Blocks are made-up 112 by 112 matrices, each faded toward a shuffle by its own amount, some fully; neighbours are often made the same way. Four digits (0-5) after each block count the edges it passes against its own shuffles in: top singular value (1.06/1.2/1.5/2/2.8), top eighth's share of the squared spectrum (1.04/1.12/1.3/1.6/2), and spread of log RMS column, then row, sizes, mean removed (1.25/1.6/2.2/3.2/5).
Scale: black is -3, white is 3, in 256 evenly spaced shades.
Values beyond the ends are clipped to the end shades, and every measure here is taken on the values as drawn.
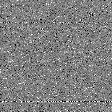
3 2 0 2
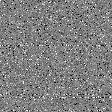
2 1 0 2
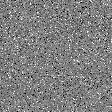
0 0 0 1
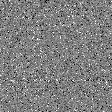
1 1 0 1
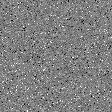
0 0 0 0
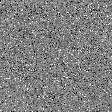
0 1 0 1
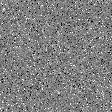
0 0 0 0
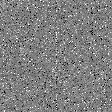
1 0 1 0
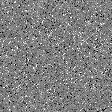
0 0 0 0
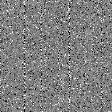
2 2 3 0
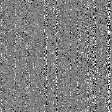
2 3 4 0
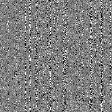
2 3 4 0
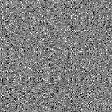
4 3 2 2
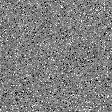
2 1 0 0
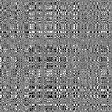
5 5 4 4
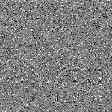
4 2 1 1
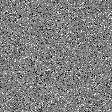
2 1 0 0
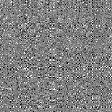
5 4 3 3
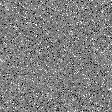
2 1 0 0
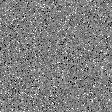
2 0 0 0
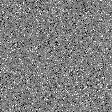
2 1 0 0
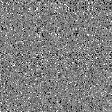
4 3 2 2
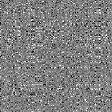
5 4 3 3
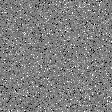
2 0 0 0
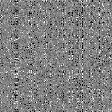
4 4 3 2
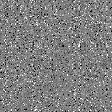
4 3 2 1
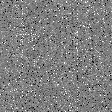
3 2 1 0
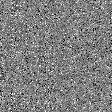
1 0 2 0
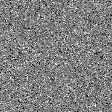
0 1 1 0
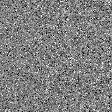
0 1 2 0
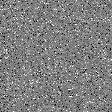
2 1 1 0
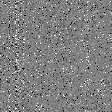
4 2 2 0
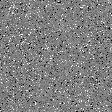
2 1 0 0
